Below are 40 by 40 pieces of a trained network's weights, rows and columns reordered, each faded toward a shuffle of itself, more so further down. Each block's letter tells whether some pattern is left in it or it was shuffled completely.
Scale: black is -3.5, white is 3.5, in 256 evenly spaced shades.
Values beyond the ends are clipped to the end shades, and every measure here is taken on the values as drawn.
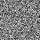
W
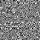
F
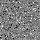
W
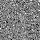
W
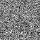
F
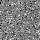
W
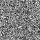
W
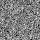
W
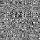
F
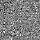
F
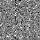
F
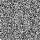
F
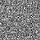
F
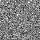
W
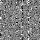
F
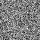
W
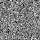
W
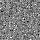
W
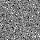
W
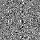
F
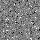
W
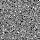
W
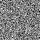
W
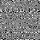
F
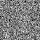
F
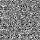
F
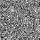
F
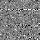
F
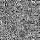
F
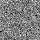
W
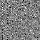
F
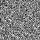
W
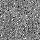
W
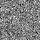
W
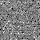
W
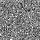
W
